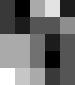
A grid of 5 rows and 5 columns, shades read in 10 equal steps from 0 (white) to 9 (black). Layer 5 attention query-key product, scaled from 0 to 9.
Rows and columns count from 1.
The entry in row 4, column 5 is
6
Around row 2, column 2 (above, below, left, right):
9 3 7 6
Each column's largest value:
7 9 6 9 8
